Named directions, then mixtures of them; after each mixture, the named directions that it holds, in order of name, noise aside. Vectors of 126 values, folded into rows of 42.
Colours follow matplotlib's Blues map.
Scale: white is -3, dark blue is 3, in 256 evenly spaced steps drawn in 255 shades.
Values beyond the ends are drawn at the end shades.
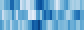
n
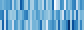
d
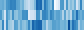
d, n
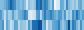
d, n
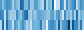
d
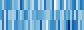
d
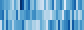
d, n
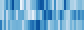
d, n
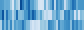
d, n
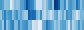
d, n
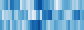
n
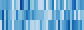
d, n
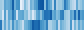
d, n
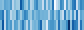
d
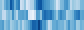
n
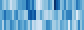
d, n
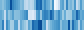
d, n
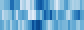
n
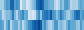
n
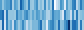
d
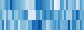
d, n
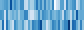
d, n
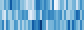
d, n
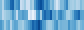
n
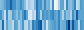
d, n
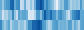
n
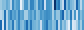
d
